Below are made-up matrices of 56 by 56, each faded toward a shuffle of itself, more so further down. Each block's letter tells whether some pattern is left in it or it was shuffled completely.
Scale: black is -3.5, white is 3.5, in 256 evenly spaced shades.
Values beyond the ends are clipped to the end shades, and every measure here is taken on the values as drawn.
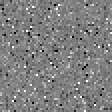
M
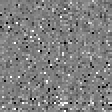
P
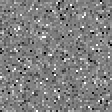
M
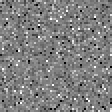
M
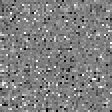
P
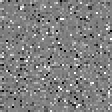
P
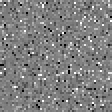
M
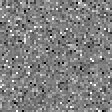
M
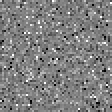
M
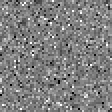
M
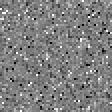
M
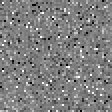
M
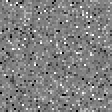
M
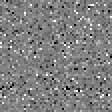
P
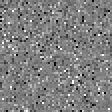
M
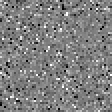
M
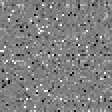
P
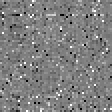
P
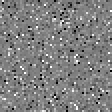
M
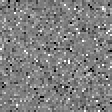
M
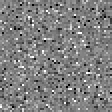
P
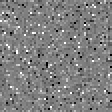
M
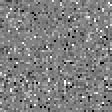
P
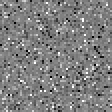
M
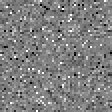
P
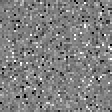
M
